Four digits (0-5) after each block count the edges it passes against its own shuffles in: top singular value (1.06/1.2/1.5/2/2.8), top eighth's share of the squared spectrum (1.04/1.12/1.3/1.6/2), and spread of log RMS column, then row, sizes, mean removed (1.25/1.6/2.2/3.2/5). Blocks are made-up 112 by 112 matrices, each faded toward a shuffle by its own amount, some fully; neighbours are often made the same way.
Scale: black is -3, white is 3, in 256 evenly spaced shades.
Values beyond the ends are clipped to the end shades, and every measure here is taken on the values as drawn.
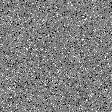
0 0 0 0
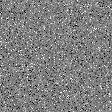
3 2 0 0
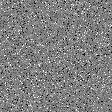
1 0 0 0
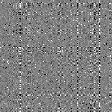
5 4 3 3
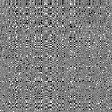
5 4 4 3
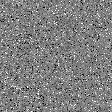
3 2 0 0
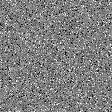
0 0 0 0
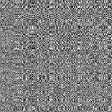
5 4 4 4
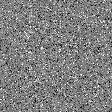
3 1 0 0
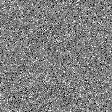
3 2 0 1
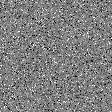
0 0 0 0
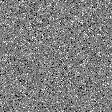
1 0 0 0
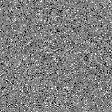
4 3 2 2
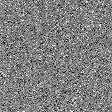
0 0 0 0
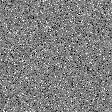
0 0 0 0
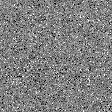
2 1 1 2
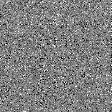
2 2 2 2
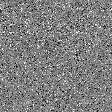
1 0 0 1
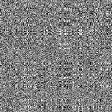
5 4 3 3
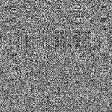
4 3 2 2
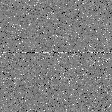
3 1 0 1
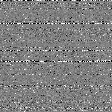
3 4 0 4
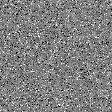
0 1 0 2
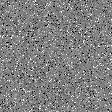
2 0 0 0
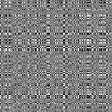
5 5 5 4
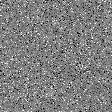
2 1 0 0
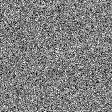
2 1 0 0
